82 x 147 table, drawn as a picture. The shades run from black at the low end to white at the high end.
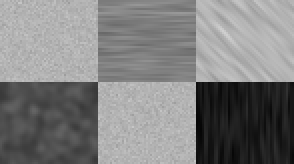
The table splits into 2 rows of 3 panels. Panel 1,1: high, fine-grained, faint in contrast. Panel 1,2: middling, streaked across, faint in contrast. Panel 1,3: high, slanting down to the right, faint in contrast. Panel 2,1: low, blotchy, faint in contrast. Panel 2,2: high, fine-grained, faint in contrast. Panel 2,3: very low, streaked downward, faint in contrast.
